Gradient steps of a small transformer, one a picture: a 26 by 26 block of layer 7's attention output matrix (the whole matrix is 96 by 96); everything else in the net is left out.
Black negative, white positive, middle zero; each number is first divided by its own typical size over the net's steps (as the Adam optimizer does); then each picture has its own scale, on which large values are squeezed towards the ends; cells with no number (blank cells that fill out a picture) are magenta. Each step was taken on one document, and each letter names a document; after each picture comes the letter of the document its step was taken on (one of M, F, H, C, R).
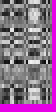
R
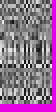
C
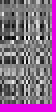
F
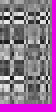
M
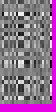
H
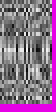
C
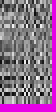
F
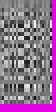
H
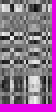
R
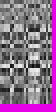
R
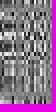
F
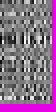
F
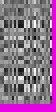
H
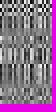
C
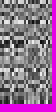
M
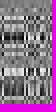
F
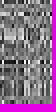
F
